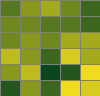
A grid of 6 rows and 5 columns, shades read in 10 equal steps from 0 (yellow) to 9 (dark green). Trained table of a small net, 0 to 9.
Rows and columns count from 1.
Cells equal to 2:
2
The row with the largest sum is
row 2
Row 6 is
8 4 7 0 1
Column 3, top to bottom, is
3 6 5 7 9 7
